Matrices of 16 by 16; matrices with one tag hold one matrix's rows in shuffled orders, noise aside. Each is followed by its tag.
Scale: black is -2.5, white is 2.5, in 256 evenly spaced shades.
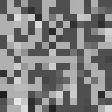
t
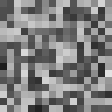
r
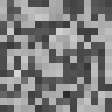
r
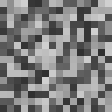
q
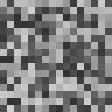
r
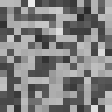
r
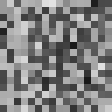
t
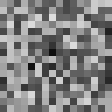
t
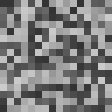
r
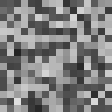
r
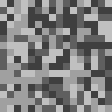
t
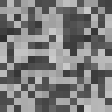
r
